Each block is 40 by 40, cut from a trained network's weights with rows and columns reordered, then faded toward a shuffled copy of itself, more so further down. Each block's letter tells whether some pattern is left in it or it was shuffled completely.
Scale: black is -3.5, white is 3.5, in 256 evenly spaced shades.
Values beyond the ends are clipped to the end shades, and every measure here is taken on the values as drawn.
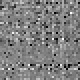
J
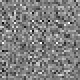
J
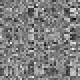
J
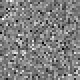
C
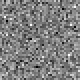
C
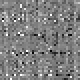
J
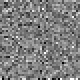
J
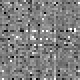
J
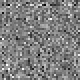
J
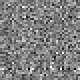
J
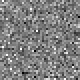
C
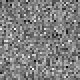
C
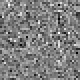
J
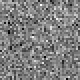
C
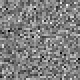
C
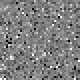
C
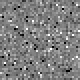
C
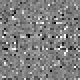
J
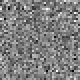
J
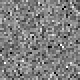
C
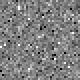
C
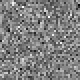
C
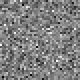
C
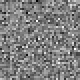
C
